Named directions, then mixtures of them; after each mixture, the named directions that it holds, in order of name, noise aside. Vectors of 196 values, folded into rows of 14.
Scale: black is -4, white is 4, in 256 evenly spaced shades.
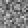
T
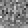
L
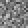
L, T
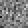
L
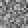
L, T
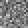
L, T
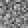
L, T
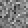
L, T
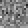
L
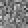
L, T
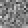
L, T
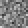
L, T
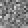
L, T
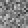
L, T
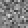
T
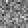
T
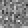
L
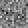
L, T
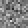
T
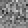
L, T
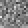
L, T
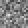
T
